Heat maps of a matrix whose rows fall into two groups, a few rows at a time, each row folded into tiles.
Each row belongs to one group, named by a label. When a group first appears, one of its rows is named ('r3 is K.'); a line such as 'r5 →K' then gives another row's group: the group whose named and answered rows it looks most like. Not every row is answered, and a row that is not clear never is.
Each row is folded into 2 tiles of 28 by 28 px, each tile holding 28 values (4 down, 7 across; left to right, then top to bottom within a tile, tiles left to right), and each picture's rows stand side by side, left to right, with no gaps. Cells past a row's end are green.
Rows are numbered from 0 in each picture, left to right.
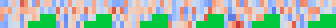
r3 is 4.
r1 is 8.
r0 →8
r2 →8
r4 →8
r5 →8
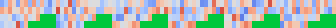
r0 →8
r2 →4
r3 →4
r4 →4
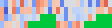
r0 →8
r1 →4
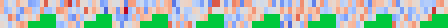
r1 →8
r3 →4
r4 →8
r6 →8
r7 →4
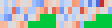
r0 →4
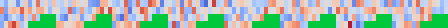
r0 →8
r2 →8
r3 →4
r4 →4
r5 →8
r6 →8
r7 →8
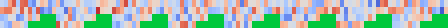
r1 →4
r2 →8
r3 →8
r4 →8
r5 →4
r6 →4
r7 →8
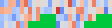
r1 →8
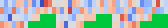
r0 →4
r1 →4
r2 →4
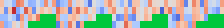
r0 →4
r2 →8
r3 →8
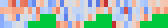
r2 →4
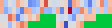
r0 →4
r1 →4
